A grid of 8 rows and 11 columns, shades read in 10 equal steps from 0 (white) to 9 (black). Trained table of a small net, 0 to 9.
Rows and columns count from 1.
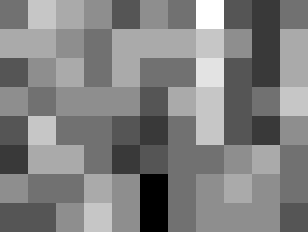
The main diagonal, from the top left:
5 3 3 4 6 6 5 4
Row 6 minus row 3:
1 -1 0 0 4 1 0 4 -2 -4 2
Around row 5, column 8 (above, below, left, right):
2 5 5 6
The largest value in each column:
7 6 5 5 7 9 5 5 6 7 6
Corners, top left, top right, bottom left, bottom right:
5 5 6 6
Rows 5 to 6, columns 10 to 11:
7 4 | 3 5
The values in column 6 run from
3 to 9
